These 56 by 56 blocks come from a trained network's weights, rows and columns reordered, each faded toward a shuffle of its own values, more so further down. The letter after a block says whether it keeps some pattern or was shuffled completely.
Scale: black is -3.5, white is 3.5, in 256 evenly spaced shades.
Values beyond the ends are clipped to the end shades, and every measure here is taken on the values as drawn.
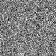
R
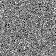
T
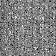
R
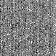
R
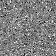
T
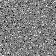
T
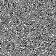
T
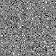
R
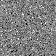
T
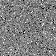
T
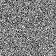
T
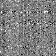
R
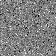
T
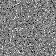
T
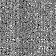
R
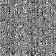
R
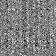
R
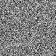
R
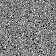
T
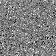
T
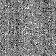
R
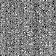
R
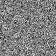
T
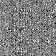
R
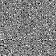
R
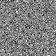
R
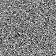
T
